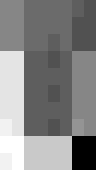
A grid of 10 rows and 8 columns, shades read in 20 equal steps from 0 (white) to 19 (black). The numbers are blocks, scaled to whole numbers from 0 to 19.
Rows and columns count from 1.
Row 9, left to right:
0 0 4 4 4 4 19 19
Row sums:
87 88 89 71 70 71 70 69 54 55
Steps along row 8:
up up same up down down up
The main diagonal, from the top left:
9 9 11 12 12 12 9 9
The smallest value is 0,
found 3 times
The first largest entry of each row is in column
8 7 7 5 3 5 3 5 7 7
